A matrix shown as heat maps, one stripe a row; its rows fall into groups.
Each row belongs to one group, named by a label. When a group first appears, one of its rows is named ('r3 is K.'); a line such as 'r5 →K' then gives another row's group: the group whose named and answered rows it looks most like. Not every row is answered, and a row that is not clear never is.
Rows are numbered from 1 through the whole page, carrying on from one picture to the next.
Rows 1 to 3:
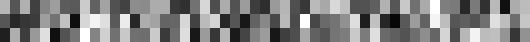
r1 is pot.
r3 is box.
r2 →box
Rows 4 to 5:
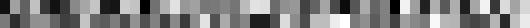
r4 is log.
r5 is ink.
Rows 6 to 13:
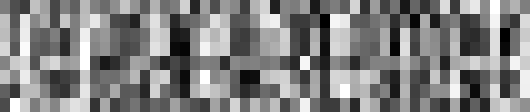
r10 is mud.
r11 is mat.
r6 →box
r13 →mud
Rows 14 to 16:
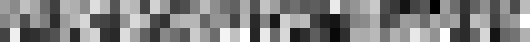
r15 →log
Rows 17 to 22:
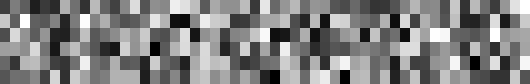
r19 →box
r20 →log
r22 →ink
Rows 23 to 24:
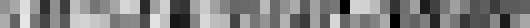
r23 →mat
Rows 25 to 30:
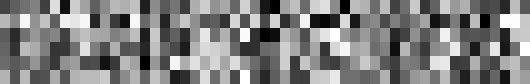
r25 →ink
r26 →mud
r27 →ink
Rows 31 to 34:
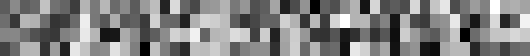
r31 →box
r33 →log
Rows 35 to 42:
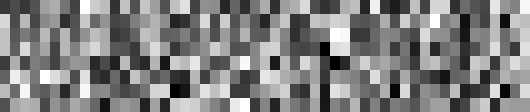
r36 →pot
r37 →pot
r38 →pot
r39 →log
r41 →pot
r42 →log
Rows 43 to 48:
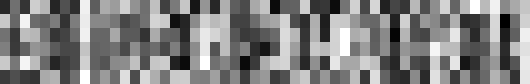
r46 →ink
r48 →box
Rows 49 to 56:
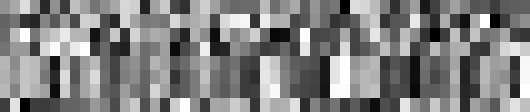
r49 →mat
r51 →mud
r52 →mud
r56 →log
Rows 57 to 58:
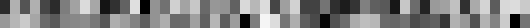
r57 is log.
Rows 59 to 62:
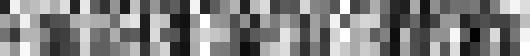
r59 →mud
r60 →mat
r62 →mat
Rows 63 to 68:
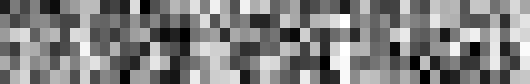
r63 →log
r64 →ink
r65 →mud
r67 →pot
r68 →mud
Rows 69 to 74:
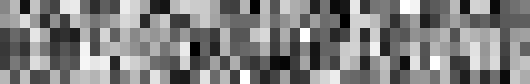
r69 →log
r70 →mat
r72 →box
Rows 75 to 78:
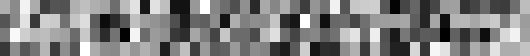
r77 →mud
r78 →box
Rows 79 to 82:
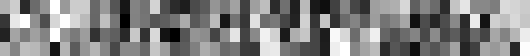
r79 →mud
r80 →mud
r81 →mud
